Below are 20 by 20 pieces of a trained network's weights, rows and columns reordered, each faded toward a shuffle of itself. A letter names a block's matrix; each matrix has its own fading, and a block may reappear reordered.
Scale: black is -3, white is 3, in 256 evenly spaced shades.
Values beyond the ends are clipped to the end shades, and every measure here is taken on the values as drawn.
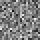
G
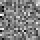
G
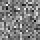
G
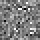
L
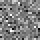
G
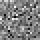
L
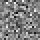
G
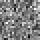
G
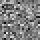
G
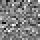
L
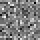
G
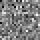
L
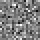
L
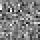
L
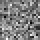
L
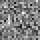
G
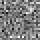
L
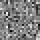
G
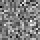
G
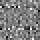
L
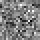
L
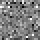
L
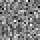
G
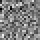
G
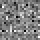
L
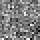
L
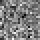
G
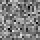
G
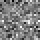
L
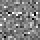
L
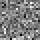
L
